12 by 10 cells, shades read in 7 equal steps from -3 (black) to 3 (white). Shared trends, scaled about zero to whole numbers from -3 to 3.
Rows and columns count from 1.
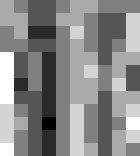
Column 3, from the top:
-1 -1 -2 -1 0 0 0 -1 -1 -1 -1 -1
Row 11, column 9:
1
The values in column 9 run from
-1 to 2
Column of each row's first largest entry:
1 10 6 10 1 1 1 1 1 10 1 1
